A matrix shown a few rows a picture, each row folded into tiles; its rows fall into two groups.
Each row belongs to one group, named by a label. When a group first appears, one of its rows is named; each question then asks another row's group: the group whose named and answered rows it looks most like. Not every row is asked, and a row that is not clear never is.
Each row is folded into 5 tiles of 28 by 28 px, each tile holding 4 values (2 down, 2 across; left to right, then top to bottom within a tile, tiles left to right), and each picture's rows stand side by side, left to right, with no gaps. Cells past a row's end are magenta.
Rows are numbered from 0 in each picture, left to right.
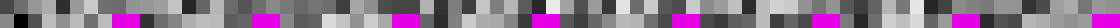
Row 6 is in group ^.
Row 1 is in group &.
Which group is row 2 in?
^
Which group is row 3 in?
&
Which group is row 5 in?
&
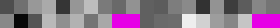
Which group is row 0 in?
^
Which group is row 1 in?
^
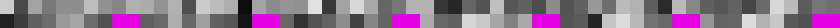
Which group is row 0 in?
&
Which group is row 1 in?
&
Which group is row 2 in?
&
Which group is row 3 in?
^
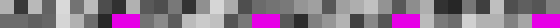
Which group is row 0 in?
&
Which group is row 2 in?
&
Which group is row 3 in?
^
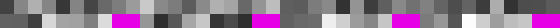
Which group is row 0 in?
^
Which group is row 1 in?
&
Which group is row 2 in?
^
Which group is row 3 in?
^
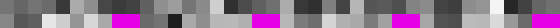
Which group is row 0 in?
^
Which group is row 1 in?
^
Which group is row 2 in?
^
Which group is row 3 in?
^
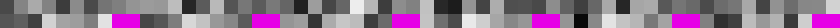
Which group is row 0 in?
^
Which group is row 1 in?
&
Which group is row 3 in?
^
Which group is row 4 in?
^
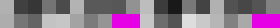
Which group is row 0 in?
^
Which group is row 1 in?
^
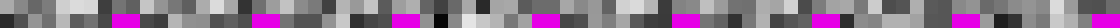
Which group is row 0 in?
&
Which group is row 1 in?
&
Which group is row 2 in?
&
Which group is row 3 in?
^
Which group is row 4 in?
&
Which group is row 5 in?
&
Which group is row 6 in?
&
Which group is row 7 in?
^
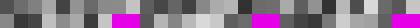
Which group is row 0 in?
^
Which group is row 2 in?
&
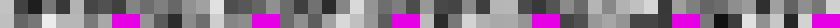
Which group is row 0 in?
^
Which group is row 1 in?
^
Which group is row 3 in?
^
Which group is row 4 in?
&
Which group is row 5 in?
^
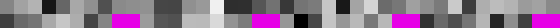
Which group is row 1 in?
^
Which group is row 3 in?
&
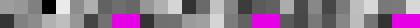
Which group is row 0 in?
&
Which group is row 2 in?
&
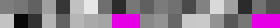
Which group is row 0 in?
^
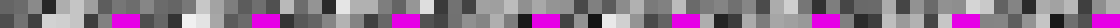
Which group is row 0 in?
&
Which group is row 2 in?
&
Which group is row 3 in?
&
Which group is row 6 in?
^
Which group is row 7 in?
&
